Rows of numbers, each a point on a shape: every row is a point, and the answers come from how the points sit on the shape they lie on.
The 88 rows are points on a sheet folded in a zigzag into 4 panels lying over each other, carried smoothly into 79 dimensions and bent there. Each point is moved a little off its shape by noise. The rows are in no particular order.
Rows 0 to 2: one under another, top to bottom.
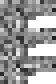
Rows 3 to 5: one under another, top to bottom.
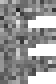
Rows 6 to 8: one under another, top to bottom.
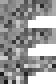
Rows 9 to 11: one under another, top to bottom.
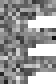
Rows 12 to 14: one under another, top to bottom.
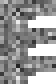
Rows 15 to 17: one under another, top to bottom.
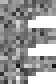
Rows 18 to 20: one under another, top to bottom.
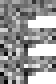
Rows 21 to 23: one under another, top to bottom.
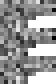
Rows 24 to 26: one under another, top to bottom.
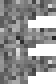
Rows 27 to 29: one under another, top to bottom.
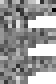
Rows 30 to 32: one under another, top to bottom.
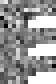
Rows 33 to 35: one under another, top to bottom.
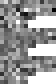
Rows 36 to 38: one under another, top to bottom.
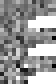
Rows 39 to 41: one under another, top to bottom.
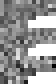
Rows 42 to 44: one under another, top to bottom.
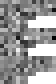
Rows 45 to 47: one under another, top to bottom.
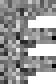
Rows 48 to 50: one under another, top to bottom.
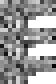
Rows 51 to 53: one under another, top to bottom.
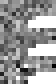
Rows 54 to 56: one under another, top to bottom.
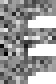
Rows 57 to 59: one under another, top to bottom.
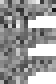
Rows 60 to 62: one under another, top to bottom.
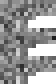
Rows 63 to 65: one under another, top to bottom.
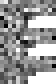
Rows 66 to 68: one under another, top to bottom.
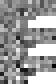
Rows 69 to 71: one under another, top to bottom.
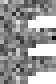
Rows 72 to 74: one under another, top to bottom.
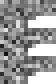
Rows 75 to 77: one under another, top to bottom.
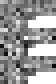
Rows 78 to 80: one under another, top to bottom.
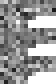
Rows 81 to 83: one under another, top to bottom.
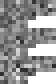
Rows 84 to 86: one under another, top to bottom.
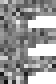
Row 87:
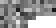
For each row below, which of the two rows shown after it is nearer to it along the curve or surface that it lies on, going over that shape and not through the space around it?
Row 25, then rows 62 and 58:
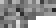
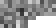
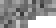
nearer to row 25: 58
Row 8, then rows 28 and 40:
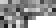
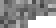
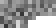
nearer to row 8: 40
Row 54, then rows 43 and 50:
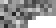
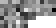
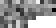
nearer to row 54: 43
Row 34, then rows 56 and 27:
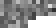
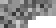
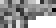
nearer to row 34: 27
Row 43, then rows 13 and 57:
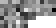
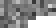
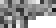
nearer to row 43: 13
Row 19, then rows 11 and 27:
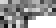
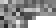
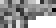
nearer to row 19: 11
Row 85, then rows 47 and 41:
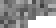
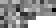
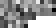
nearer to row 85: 41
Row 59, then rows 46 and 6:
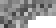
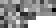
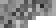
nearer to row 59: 6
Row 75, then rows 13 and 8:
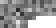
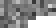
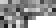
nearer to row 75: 8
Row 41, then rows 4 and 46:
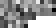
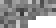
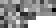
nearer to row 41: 4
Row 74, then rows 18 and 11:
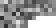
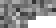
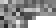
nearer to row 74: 11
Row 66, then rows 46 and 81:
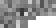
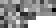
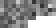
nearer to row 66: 81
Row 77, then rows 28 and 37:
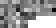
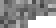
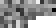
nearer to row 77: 37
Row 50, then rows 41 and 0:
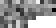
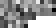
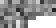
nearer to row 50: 41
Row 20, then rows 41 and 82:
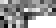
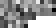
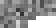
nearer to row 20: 82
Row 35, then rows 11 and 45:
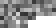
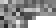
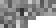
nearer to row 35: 11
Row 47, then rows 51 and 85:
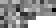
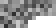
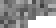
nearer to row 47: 51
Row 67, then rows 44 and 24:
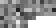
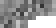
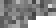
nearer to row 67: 44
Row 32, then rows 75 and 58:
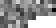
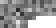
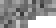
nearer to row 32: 58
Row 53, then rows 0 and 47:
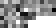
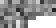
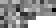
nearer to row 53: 47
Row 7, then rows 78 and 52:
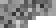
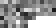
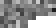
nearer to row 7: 78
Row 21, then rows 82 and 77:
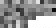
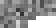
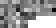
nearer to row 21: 82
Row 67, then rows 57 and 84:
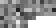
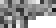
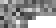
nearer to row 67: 84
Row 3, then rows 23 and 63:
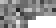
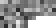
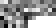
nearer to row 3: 23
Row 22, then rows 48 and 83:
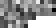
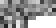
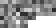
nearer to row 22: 48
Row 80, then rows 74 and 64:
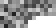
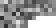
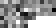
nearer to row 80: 74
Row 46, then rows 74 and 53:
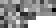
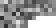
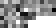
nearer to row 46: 53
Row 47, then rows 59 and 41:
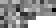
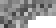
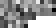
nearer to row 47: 59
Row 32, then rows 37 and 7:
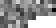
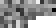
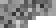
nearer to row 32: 37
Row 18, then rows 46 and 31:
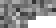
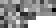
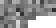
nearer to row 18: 46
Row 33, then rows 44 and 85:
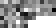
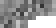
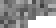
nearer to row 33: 44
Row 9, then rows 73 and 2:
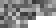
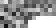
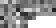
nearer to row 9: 2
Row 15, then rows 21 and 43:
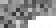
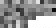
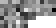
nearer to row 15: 43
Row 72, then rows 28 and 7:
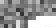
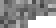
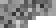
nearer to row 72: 7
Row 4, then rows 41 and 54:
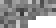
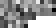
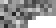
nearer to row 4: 41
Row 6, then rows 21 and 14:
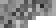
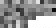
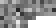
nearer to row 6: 14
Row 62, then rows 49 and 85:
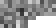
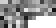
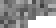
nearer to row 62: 85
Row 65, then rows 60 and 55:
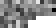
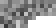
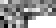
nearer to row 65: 60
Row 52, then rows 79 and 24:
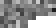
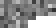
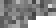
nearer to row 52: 24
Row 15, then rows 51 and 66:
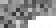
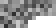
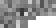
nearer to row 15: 51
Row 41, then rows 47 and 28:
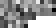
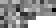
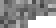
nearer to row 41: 28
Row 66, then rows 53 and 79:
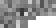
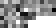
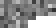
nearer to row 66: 79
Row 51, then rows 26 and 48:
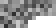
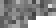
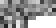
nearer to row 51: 48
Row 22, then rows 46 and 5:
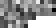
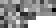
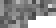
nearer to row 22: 5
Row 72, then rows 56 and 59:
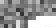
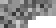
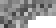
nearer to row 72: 59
